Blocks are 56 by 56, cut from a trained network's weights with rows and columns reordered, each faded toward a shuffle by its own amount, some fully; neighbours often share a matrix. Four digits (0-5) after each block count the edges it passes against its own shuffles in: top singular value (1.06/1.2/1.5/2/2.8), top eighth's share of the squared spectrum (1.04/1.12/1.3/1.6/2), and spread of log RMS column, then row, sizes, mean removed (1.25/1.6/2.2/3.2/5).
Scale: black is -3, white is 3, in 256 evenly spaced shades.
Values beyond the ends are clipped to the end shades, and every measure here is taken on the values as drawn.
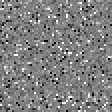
0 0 0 0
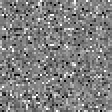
2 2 1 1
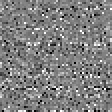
4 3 0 2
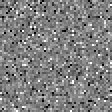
0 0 0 0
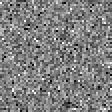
0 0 0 0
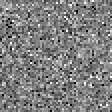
2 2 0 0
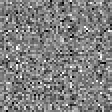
3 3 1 1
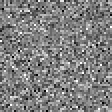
0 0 0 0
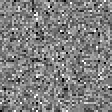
3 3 1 1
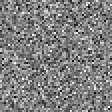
1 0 0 0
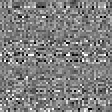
4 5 0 4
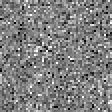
1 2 0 0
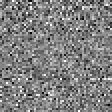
3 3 1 2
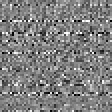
4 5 0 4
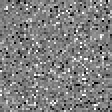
0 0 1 0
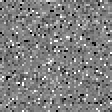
0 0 0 1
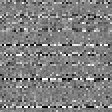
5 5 0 4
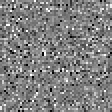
3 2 0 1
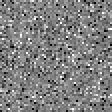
2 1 0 0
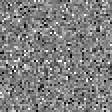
2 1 0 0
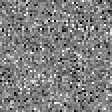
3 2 0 1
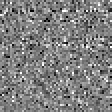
3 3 0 2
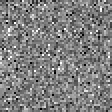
0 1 0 0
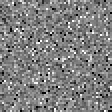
1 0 0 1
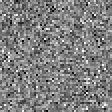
2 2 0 0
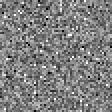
0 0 0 0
